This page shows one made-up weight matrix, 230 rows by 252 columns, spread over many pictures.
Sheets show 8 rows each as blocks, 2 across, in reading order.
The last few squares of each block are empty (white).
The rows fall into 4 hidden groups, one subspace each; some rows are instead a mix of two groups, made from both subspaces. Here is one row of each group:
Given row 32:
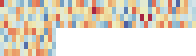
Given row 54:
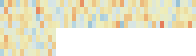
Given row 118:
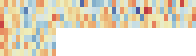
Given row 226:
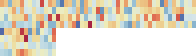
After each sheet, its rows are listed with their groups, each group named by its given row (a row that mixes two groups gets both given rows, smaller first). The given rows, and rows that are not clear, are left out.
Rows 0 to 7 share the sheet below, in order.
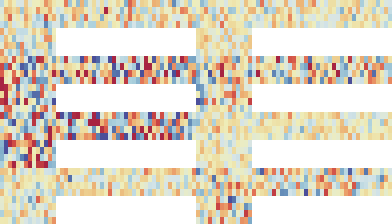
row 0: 54
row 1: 118
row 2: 118
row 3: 118
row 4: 32
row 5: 54
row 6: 32
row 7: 32 and 54
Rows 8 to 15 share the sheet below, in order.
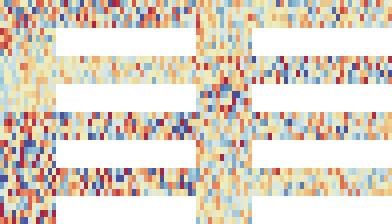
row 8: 118
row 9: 118
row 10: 118
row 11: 226
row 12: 54 and 226
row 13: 32
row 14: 226
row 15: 54
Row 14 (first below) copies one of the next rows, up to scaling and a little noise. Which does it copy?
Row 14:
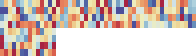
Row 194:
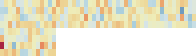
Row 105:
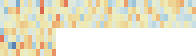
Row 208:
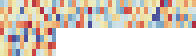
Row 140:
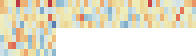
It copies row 194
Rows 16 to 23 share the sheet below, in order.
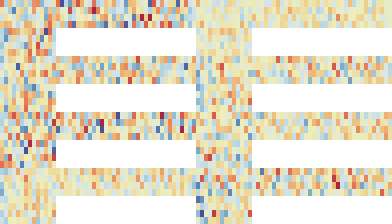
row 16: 32
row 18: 32 and 54
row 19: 118
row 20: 226
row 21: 226
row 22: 118
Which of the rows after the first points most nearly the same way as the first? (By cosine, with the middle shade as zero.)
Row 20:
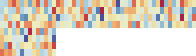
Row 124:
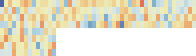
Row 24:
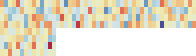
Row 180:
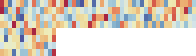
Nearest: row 24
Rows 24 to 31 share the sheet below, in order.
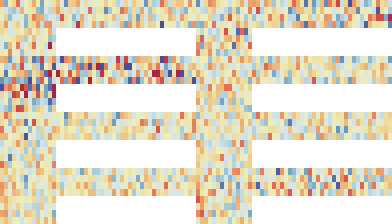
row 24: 54 and 226
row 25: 32 and 226
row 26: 226
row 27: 32
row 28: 118
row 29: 32
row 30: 118
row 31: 118
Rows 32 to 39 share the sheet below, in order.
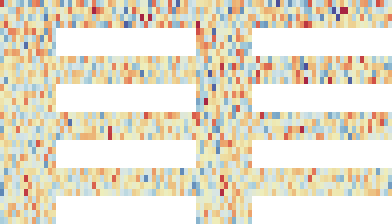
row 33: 118
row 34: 32
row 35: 118
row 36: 32
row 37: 54
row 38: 118
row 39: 118
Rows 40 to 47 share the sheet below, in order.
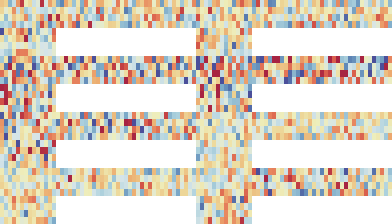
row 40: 226
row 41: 32
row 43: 54
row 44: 32 and 118
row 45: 32
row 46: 32
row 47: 32
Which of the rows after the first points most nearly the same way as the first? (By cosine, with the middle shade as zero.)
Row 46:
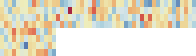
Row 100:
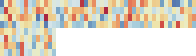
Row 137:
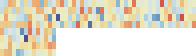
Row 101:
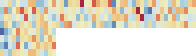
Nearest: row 101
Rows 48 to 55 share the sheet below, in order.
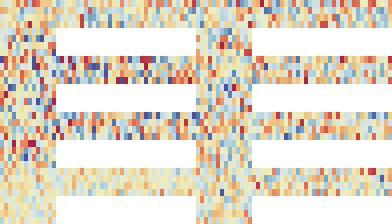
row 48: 226
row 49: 32 and 226
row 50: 32 and 54
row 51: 32
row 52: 32
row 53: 54
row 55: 32 and 54
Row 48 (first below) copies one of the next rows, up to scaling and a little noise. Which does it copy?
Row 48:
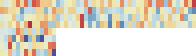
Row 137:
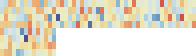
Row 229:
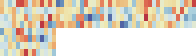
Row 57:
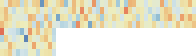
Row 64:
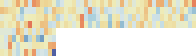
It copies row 64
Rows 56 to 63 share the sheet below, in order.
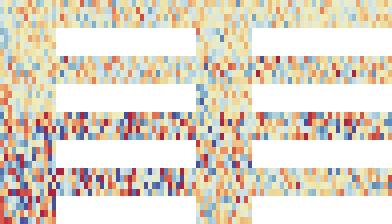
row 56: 118
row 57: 226
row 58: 118
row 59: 118
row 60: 54
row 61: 118
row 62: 226
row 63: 226
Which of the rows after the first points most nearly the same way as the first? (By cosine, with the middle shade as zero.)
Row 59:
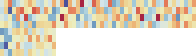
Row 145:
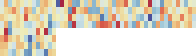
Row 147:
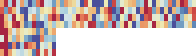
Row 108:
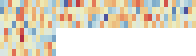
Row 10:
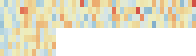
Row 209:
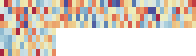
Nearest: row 209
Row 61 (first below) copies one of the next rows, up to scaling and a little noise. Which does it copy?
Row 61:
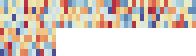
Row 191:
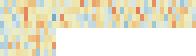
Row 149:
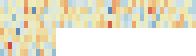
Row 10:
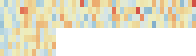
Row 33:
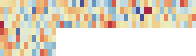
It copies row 149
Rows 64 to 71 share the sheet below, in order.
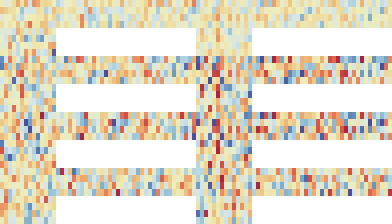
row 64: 226
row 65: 54
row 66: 54
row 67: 54
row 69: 54
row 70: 32
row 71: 118
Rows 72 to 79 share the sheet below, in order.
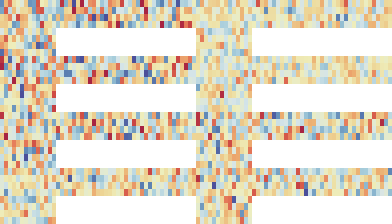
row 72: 32 and 54
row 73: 32
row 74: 54
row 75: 226
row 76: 32
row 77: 54
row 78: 32
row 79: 32 and 54
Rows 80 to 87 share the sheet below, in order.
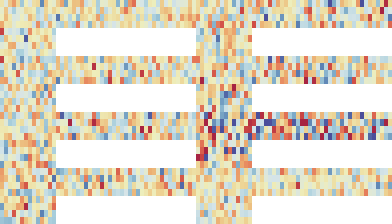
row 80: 226
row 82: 32
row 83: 32
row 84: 32
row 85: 118
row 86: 226
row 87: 226
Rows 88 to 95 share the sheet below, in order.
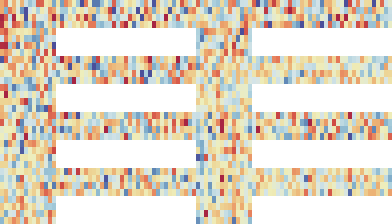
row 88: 118
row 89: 32
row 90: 32
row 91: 54
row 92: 54
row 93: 118
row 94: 54
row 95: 118
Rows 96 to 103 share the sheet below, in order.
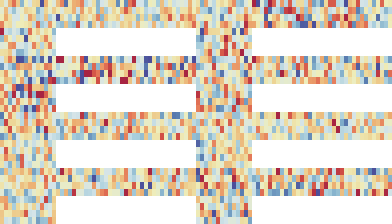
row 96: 226
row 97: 32
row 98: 226
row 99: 226
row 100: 54
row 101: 118
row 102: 32
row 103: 54
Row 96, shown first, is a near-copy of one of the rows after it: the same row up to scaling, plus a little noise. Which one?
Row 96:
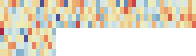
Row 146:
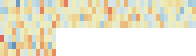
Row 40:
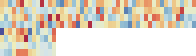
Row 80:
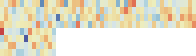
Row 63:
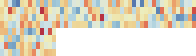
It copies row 80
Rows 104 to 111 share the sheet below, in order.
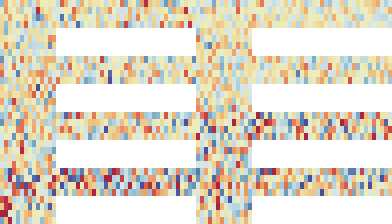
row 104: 54
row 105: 226
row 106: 32
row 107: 118 and 226
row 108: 54
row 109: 118
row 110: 118
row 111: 54
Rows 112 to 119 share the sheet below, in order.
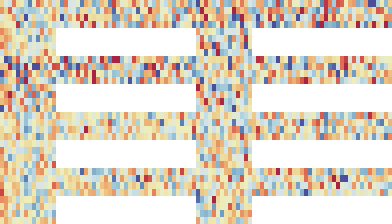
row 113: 54
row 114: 118
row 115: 32 and 118
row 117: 54
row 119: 118
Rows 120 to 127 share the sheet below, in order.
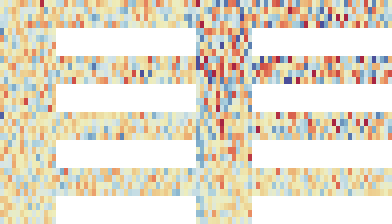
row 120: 226
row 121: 32
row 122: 32
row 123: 54 and 118
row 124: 32 and 54
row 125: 118
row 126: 118
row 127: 118
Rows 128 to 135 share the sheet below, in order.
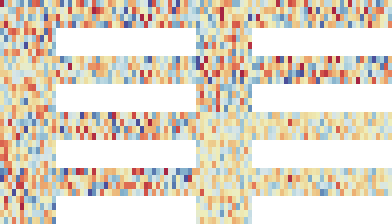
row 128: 32
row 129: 118
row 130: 32
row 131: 54
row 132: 118
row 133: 32
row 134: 54
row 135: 32
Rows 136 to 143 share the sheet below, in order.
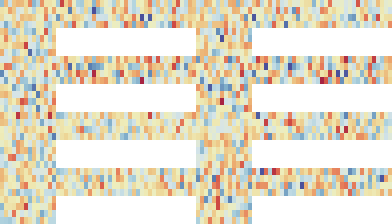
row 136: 32
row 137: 226
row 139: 32
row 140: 226
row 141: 32
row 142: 226
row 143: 54
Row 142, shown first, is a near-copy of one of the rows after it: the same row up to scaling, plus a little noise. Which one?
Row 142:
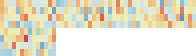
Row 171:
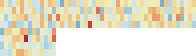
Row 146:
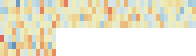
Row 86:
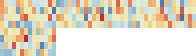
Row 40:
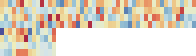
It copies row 86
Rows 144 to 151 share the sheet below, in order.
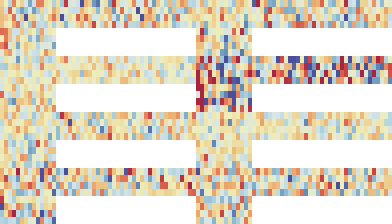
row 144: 118
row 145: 32
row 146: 226
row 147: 118
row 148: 32
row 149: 118
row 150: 226
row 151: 32
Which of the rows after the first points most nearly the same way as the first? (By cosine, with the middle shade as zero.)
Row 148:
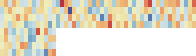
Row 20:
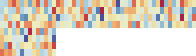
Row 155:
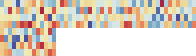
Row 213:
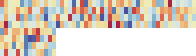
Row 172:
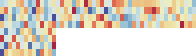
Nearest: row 213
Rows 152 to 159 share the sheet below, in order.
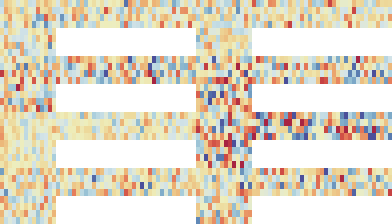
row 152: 54
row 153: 32 and 226
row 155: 226
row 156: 118
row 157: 32 and 118
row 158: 32
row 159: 54
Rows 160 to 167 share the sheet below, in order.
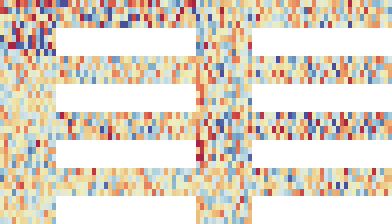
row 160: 226
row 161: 118
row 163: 118
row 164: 32
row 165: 118
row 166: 54
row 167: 32
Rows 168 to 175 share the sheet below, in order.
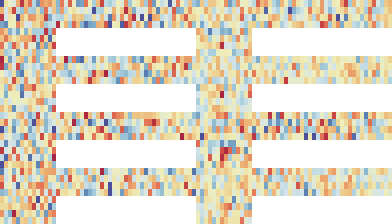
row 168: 32
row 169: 32
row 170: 54
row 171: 226
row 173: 32
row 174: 32
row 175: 32
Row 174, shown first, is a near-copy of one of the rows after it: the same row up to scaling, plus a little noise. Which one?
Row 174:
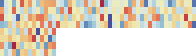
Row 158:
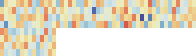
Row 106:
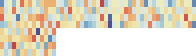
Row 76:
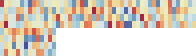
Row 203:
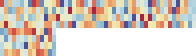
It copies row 106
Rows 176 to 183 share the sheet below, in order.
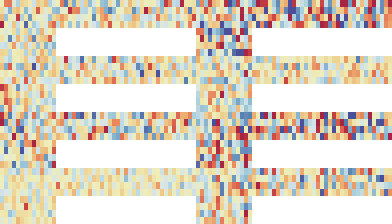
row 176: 118
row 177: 32
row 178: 118
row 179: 226
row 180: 54
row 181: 54
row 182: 226
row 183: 54
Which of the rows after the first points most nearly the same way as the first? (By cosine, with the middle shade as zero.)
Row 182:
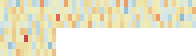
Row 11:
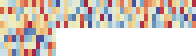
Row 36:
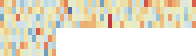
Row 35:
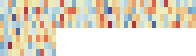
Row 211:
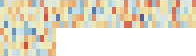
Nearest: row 36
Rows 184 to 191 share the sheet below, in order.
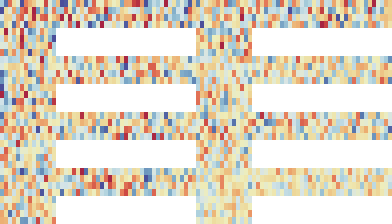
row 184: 54
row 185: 32
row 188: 54 and 118
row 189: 118
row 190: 118 and 226
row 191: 118
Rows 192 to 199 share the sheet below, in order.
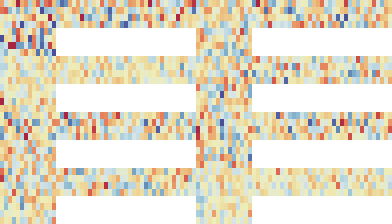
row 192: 226
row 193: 32
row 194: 226
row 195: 226
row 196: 118
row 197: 118
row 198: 54
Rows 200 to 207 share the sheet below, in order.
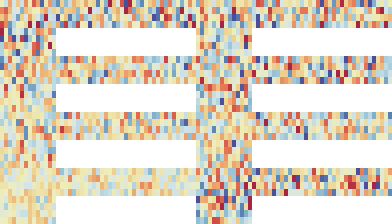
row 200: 226
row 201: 54
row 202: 54
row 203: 32
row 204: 54
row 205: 32
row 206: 32
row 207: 226
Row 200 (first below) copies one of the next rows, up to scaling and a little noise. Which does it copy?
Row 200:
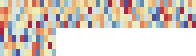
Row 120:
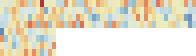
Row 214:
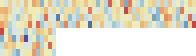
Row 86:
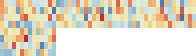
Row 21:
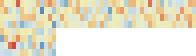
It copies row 214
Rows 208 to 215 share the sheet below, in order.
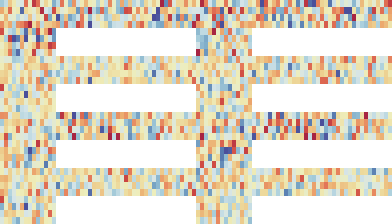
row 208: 226
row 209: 118
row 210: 226
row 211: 32
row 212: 32
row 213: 32
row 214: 226
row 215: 54
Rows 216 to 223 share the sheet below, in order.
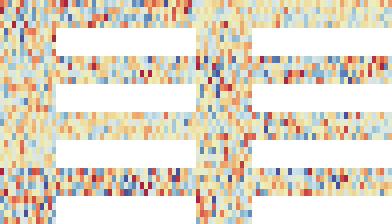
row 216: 54
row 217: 226
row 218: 32
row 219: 54
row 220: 54
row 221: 32 and 226
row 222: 32
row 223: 118
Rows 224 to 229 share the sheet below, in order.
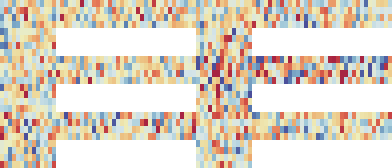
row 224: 118
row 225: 32
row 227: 54
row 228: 118
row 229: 226
